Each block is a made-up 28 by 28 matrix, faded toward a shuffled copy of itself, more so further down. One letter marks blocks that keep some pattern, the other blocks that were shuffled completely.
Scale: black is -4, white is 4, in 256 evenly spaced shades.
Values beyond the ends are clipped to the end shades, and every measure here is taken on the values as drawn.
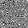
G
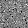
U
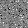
U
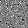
U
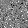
U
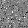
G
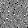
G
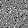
U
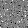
U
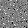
G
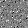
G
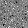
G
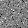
U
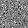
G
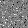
U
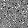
G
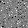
G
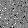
U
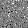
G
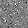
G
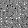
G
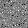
U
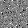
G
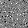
U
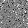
U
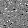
G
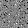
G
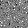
U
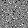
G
